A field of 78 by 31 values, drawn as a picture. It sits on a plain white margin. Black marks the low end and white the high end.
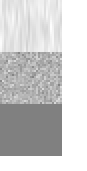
It is made of 3 by 1 panels. Panel 1,1: very high, streaked downward, faint in contrast. Panel 2,1: high, fine-grained. Panel 3,1: middling, flat.
